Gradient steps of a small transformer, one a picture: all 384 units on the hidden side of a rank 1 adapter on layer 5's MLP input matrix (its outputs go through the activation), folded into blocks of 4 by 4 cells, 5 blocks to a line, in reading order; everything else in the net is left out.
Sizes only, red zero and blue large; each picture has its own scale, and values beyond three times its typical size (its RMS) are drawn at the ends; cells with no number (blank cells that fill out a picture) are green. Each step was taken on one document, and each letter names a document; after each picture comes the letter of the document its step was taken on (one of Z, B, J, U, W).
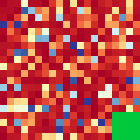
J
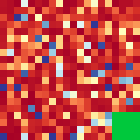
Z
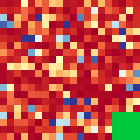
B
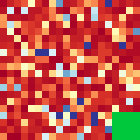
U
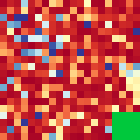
B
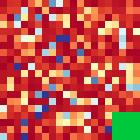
U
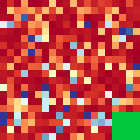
J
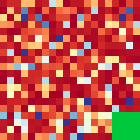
Z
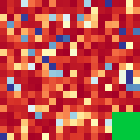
U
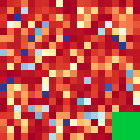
B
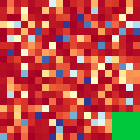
Z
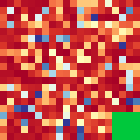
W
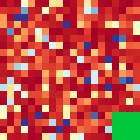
Z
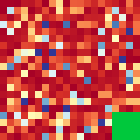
J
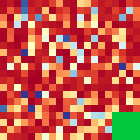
W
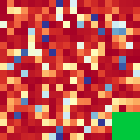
J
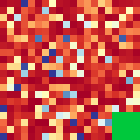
W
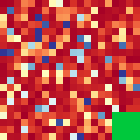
Z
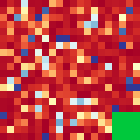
W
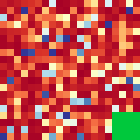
U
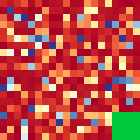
Z
